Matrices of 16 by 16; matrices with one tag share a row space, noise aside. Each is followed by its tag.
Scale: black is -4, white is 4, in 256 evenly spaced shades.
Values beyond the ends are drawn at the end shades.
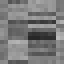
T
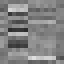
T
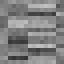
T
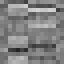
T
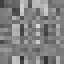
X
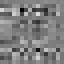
X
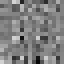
X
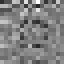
X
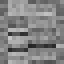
T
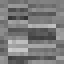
T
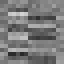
T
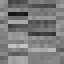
T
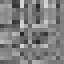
X
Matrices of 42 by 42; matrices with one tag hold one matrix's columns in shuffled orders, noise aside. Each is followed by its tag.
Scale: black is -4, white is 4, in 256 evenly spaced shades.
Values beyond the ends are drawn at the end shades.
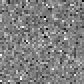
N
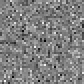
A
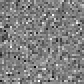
A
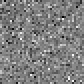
N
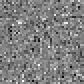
A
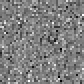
A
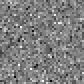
A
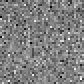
N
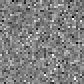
N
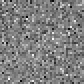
N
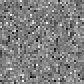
A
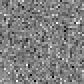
A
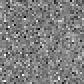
N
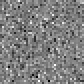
A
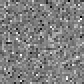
N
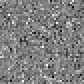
A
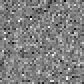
N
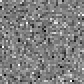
A
